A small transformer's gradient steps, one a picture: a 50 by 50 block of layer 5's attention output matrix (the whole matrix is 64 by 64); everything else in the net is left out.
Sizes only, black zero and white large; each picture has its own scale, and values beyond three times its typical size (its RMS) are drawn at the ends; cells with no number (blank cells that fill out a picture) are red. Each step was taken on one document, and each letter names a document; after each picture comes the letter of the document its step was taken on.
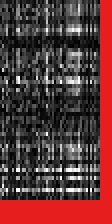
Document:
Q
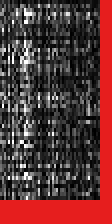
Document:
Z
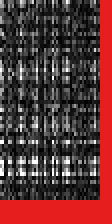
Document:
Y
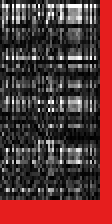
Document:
Q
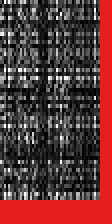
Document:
Y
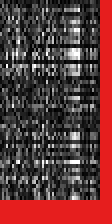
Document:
Q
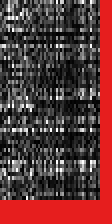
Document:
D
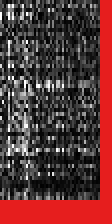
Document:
D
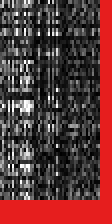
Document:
Z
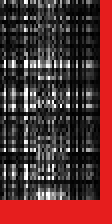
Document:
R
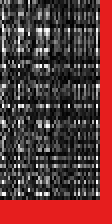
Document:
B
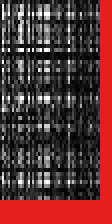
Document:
B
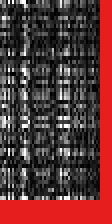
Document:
Y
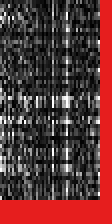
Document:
Y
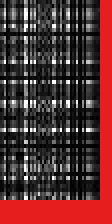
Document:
R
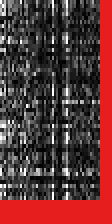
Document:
Y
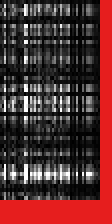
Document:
R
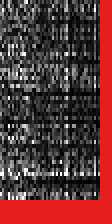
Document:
Y
